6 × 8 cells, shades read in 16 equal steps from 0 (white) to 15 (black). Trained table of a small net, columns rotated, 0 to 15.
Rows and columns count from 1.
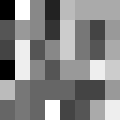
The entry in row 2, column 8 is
6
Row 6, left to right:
9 8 9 0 11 10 5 1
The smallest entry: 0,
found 2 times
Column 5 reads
4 3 3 6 9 11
